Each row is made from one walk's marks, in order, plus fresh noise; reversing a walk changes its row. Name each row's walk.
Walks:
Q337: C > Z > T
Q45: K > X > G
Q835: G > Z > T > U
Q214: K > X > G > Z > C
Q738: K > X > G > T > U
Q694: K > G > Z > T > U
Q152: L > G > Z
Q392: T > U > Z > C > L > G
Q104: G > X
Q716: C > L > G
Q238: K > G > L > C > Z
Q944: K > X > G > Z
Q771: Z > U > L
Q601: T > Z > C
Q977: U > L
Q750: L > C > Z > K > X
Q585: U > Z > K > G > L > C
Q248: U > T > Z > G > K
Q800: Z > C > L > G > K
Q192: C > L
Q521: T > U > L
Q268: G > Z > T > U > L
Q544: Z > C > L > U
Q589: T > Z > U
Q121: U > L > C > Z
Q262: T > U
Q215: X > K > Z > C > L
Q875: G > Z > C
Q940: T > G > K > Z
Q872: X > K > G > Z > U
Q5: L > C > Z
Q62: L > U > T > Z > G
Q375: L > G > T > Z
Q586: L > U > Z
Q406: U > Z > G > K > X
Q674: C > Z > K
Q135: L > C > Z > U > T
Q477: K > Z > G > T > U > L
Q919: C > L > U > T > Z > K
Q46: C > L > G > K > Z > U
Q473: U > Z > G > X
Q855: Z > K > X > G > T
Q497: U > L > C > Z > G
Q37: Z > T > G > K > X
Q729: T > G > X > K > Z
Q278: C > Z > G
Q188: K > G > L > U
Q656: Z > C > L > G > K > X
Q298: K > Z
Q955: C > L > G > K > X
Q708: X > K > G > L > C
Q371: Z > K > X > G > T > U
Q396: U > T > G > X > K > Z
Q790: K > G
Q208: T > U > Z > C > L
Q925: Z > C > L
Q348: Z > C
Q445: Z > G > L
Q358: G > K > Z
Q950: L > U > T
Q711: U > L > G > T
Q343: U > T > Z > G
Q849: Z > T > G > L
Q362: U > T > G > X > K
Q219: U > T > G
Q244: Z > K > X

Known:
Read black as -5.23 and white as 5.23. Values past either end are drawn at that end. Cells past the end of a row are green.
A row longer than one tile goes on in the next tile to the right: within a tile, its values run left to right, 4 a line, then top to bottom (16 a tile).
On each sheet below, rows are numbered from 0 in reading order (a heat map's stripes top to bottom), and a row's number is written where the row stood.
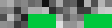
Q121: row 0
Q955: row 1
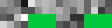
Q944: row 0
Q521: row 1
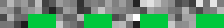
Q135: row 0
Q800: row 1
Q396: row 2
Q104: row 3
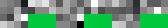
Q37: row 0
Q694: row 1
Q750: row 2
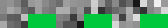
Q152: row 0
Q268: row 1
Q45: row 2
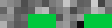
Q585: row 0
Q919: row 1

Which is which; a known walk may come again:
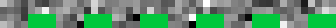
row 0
Q215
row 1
Q477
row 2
Q977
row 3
Q694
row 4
Q192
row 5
Q656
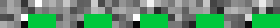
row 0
Q940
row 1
Q919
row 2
Q343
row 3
Q135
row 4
Q62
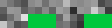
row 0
Q278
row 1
Q586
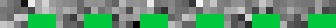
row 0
Q406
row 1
Q445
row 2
Q589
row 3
Q473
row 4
Q849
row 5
Q392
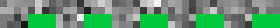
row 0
Q268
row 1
Q790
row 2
Q738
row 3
Q238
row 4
Q152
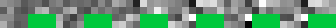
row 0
Q585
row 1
Q716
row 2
Q244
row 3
Q37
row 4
Q248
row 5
Q729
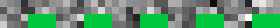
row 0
Q800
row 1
Q298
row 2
Q771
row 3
Q5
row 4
Q396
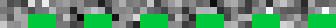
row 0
Q104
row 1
Q544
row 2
Q337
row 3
Q121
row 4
Q674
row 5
Q750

